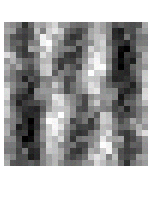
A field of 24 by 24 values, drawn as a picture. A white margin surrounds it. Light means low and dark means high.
Stripes running up and down repeat 3 times from left to right. The grain runs up and down. No overall slope runs across the table. Overall the values sit about 50% of the way up the scale. It looks the same turned upside down.
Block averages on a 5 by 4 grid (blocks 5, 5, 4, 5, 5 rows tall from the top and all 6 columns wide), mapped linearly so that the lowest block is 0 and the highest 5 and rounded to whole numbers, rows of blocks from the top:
3 1 2 5
3 3 0 5
4 1 1 4
5 0 3 3
5 2 1 3
